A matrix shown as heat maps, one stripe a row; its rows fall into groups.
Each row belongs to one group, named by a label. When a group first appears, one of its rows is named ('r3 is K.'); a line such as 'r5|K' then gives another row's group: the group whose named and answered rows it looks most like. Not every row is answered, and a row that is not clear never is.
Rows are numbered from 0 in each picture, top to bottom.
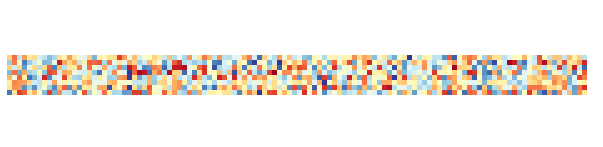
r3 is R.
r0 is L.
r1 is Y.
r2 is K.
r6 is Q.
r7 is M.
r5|Q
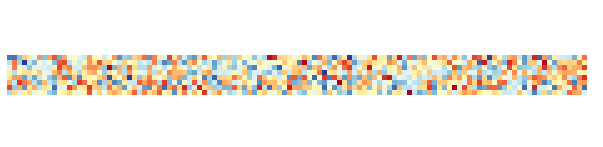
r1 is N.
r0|R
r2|Y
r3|Y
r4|Q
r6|K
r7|L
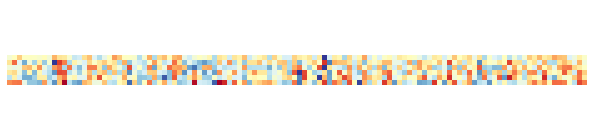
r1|N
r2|Y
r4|N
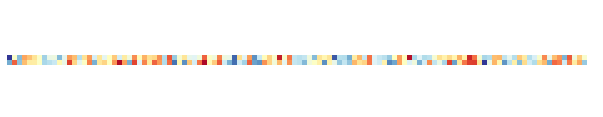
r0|L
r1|L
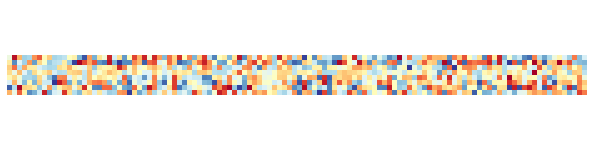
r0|K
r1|M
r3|K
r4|N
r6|M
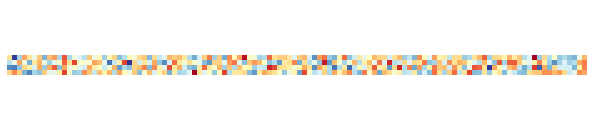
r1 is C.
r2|R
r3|Q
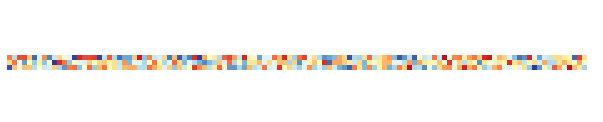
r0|M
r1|N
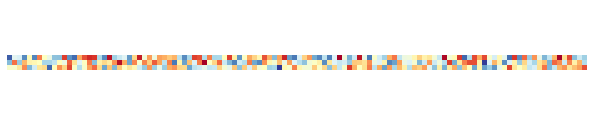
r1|L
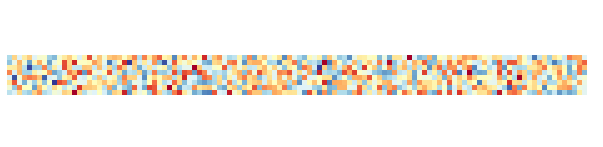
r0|L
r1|C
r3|K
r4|L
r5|N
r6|M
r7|C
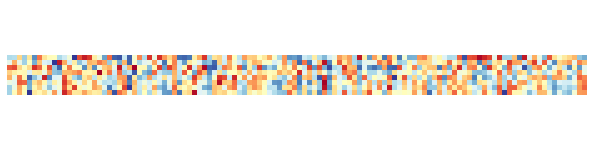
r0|M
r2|K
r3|K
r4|Q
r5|C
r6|C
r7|C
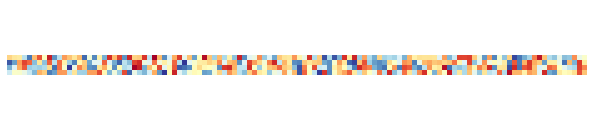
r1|M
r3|N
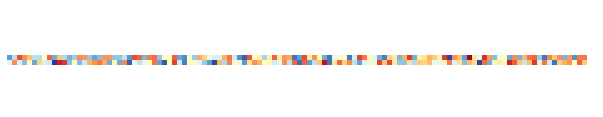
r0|M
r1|N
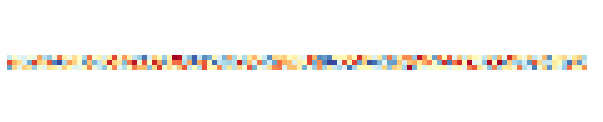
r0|N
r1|K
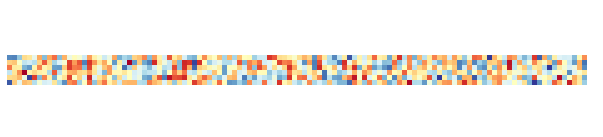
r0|R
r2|K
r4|K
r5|L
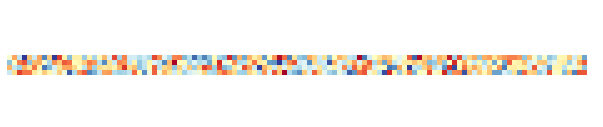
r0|N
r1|C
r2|L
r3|M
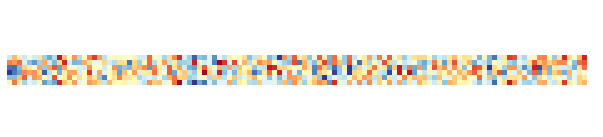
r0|Y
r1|Q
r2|R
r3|L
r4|C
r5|Y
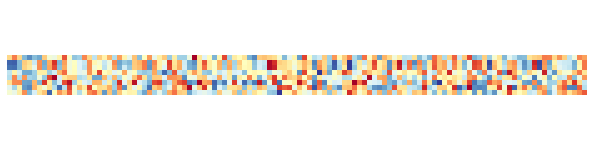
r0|Q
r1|R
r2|R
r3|N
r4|R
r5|K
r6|K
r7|Y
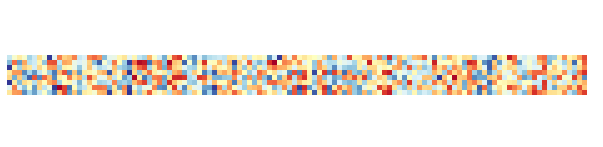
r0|Y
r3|Q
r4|K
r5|R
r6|N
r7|Q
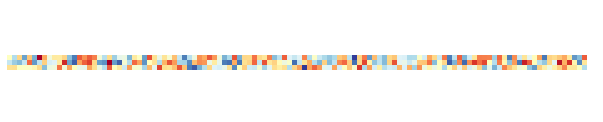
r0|M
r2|Y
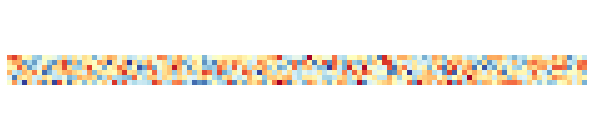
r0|Q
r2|Q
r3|L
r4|M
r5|N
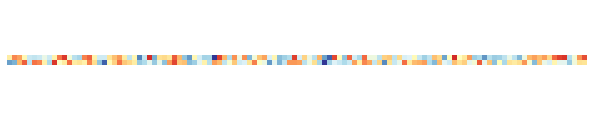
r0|Q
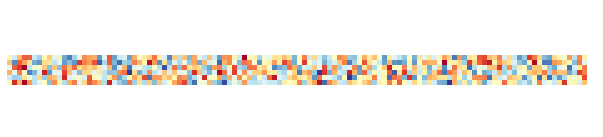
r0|M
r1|M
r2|C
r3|Q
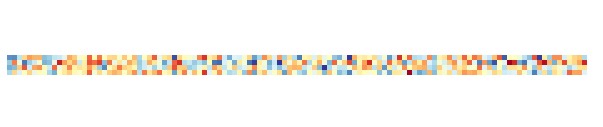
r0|L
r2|C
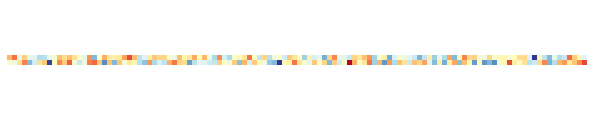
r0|L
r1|Y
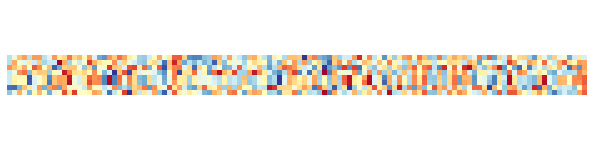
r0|C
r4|Y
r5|Y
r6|R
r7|C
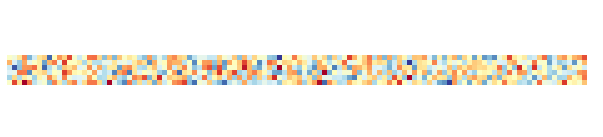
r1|R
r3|C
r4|R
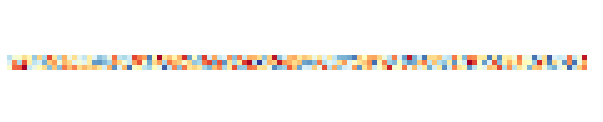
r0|R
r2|C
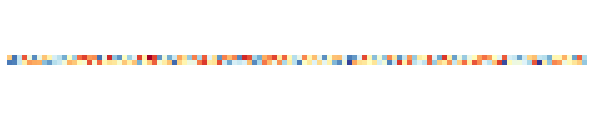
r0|M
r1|L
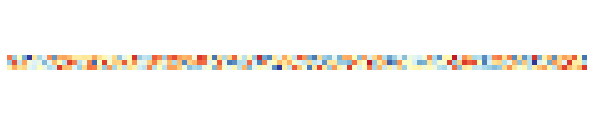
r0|K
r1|L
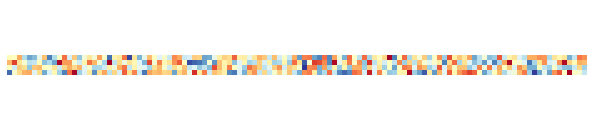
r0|Q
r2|C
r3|L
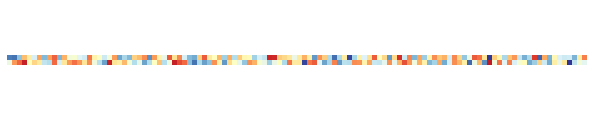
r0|R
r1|C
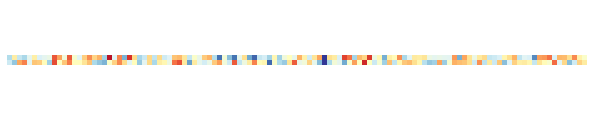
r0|Y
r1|C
